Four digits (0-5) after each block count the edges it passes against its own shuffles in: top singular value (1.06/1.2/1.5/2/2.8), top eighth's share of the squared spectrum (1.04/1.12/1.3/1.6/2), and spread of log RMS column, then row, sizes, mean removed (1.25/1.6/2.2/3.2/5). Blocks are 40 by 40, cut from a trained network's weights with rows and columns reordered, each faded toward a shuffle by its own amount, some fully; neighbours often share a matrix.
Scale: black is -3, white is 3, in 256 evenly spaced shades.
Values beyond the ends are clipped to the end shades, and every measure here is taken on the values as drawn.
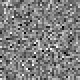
0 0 0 0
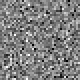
2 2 1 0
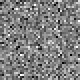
2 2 0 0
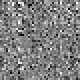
3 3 2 2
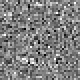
2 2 0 1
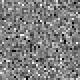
0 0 0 0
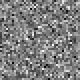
0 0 0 0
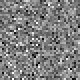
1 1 0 0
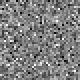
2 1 0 0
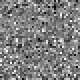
2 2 1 1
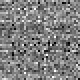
3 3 1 2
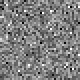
0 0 0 0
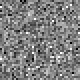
1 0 0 0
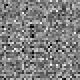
3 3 1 1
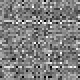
3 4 2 2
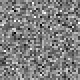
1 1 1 0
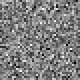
1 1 0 0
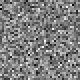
0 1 0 0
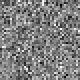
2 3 1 0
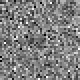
1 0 0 0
